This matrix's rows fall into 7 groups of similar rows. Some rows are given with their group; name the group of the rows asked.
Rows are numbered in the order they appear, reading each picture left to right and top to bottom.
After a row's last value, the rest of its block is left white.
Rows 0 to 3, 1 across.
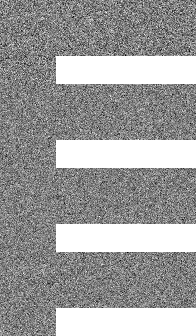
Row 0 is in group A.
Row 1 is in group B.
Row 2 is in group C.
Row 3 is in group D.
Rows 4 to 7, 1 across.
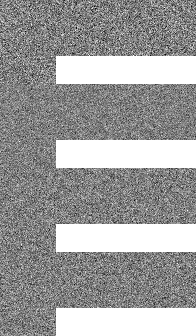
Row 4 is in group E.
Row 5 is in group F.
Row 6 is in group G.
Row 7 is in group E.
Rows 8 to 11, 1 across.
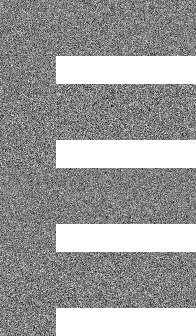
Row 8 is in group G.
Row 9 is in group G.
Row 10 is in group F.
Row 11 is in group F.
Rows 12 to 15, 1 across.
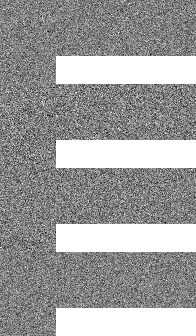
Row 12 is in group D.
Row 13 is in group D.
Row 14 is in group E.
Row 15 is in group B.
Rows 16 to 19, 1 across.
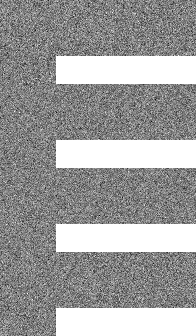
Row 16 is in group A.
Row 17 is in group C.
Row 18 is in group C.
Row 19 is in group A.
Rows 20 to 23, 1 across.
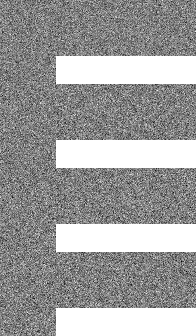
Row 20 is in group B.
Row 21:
F
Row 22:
B
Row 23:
D
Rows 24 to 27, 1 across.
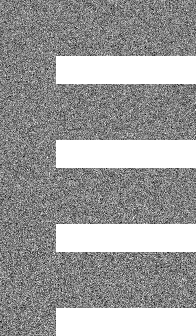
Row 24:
G
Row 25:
C
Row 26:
G
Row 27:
B
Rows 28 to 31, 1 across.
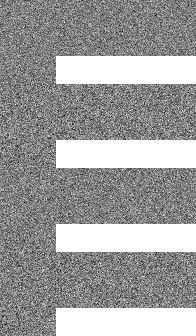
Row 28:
C
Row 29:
B
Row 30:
D
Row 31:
B
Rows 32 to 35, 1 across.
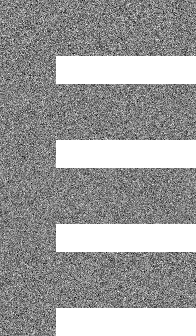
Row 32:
D
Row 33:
D
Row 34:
A
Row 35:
G
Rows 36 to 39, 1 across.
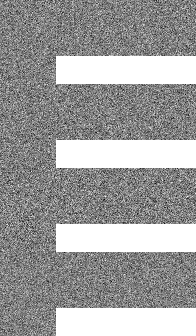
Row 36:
B
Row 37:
F
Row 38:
C
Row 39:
E
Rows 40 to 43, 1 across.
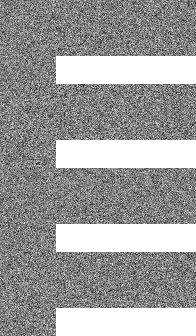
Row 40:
C
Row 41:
D
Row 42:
G
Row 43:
C
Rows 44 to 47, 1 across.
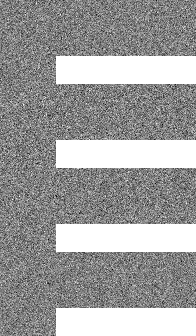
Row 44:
B
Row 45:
D
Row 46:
C
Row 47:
D
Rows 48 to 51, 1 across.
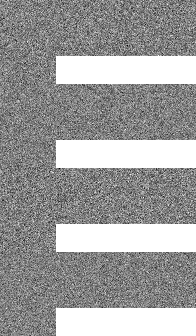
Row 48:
A
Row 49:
G
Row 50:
B
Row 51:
C
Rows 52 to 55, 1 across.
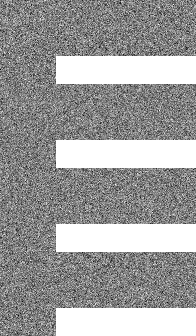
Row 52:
F
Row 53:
A
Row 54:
B
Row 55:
G
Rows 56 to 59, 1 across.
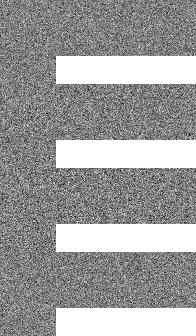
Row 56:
A
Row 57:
A
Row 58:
F
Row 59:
E
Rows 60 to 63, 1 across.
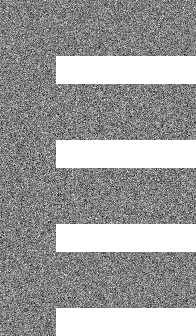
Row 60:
F
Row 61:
D
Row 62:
B
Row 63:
F
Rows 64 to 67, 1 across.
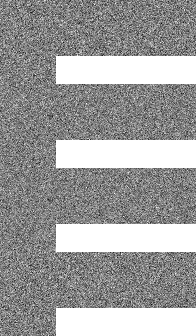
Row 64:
F
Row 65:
D
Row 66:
D
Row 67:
F
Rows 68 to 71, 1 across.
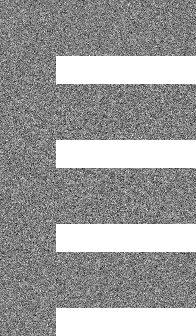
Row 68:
D
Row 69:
C
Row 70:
G
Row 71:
C
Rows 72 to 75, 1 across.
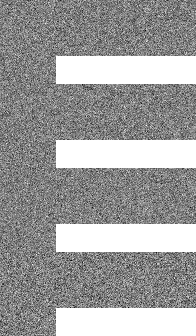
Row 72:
C
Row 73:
G
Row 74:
B
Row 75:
B
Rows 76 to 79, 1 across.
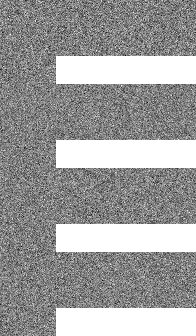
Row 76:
B
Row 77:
A
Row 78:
G
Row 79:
B
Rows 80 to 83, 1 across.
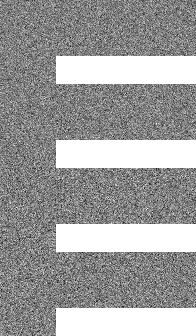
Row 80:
C
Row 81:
D
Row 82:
B
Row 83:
D
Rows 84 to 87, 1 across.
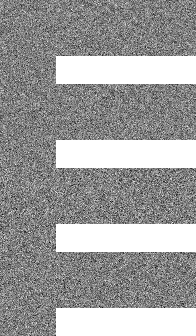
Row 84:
G
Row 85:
G
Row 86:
A
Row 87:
C
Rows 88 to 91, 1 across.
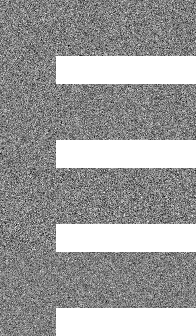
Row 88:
D
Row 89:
B
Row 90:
E
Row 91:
F
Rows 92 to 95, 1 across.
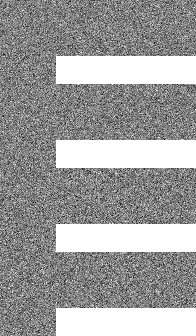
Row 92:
F
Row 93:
C
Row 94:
G
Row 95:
D
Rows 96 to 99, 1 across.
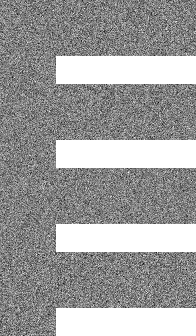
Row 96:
E
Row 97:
G
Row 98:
D
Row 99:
B
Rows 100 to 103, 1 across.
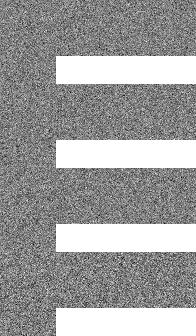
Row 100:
D
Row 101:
B
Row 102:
D
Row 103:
A
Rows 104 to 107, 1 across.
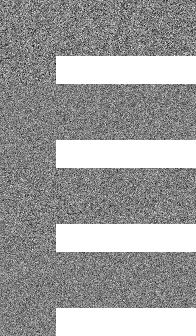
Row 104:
A
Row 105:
C
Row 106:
C
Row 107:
D
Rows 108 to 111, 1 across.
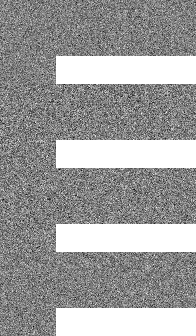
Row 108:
E
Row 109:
E
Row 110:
D
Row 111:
G
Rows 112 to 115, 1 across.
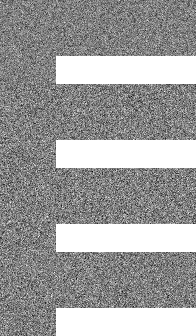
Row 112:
C
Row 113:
E
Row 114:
B
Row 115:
A
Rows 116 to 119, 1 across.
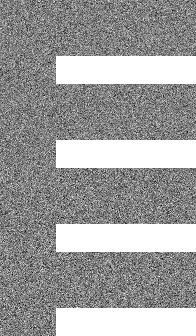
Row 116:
B
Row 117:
D
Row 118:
A
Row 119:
F
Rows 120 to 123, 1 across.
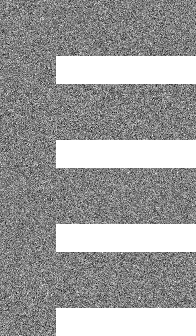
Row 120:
F
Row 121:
G
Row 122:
D
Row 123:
A
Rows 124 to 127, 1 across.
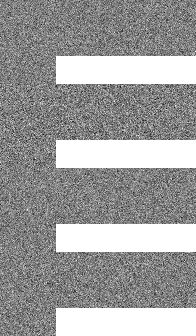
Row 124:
C
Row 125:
F
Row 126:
A
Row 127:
D
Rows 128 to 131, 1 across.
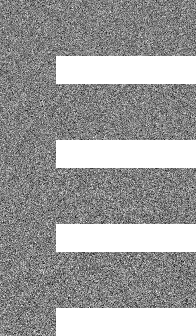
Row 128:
B
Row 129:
D
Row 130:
F
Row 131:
D
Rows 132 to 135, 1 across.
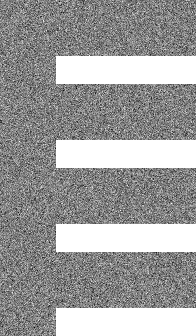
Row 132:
D
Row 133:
E
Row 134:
A
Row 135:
B
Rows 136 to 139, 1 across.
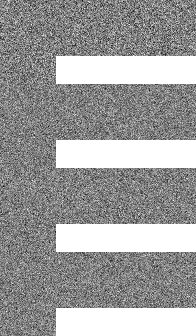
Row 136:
E
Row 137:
F
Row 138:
A
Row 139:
G
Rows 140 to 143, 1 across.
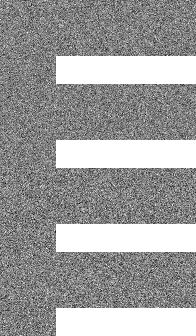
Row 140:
F
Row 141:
C
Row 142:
F
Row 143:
A
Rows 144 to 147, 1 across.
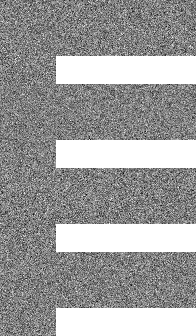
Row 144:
E
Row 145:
G
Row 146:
A
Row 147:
D
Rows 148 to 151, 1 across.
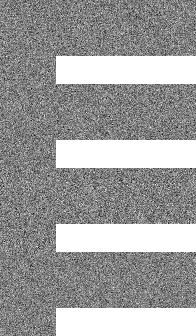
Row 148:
E
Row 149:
F
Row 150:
A
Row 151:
F
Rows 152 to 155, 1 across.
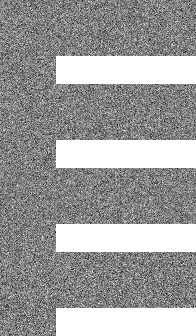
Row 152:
E
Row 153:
F
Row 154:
G
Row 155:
A
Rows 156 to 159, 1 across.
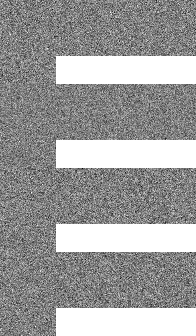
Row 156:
B
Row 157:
E
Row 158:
E
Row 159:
F
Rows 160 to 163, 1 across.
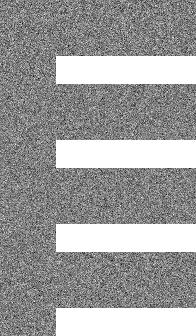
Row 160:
D
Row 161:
C
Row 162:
E
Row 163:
G
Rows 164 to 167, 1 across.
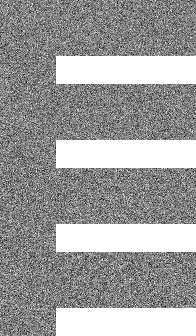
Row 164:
A
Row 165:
E
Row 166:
B
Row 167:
E
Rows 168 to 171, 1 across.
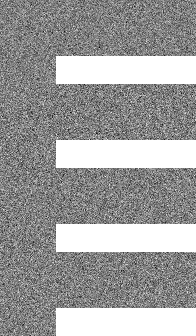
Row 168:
D
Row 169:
D
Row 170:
E
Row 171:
C
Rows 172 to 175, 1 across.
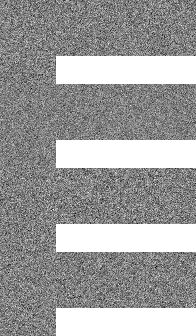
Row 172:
E
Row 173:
D
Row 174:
G
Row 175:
C
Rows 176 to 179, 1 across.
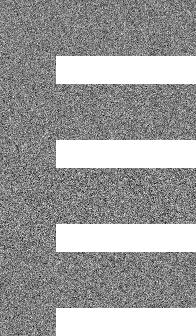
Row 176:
E
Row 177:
B
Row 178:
E
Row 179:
G
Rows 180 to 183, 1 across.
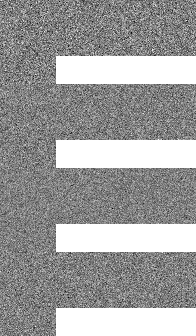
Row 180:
D
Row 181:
A
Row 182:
A
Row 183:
F
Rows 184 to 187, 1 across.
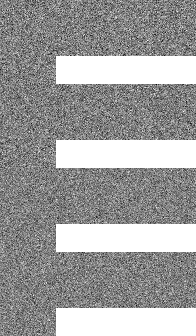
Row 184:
B
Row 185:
B
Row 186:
D
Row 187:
D
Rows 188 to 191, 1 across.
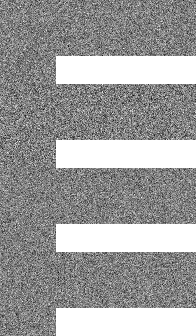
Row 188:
D
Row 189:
E
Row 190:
E
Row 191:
B
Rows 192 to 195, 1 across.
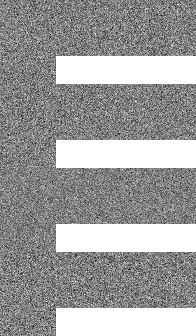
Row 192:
E
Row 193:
B
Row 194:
D
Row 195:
E
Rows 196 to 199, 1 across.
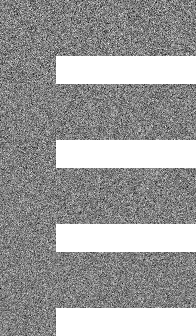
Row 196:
E
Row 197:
A
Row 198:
C
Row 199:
A
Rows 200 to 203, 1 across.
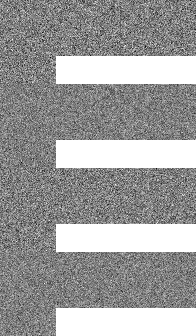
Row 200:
G
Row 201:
G
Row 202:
B
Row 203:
D
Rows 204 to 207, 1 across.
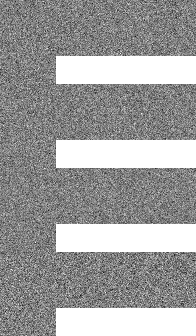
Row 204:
B
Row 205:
E
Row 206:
F
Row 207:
C
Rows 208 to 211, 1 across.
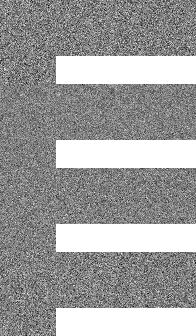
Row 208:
A
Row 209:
G
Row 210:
C
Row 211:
A
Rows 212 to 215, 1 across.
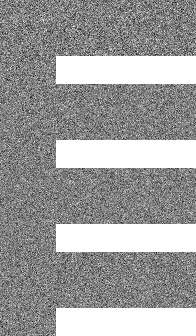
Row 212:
D
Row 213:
F
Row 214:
G
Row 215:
B
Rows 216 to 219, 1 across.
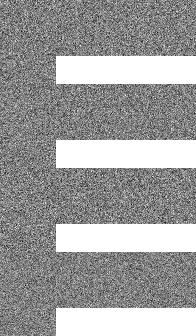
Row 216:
B
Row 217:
E
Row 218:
E
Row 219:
E
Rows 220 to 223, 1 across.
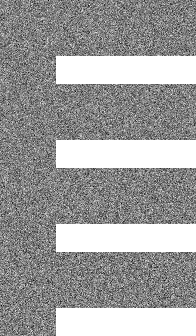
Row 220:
A
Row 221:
F
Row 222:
A
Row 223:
E
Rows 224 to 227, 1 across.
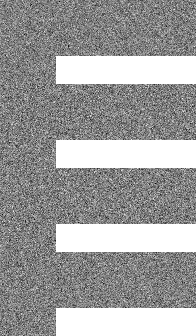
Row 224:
D
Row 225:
B
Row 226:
F
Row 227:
B
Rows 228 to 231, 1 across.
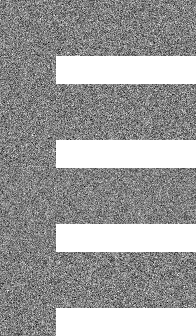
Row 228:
F
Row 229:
B
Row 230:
A
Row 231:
G
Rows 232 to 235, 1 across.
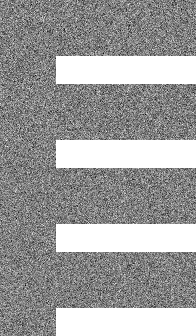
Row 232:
D
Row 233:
C
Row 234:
E
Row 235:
E
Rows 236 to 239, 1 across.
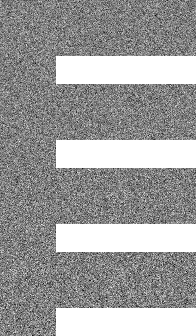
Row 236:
C
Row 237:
E
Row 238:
E
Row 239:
D
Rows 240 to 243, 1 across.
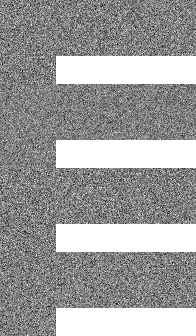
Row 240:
E
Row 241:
C
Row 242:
A
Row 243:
B
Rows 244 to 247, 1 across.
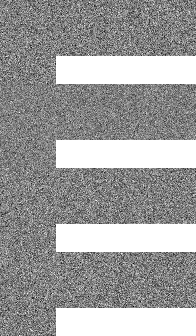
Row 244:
E
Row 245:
C
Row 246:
A
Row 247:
A
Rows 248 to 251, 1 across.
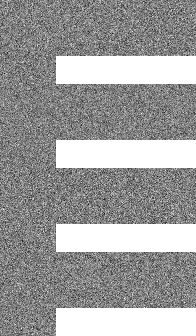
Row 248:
A
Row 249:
E
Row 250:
E
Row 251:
G
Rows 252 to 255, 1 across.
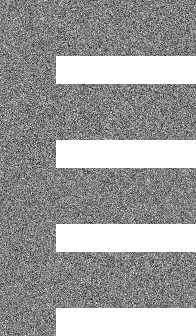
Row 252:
F
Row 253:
D
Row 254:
G
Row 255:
G
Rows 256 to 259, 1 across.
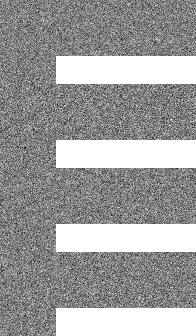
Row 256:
D
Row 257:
A
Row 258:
G
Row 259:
A
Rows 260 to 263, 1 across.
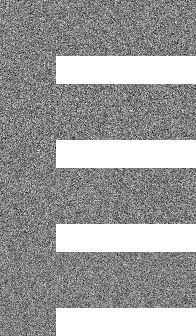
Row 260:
F
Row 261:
E
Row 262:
A
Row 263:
A
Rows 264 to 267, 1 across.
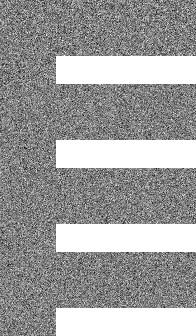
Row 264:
B
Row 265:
A
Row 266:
B
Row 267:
C
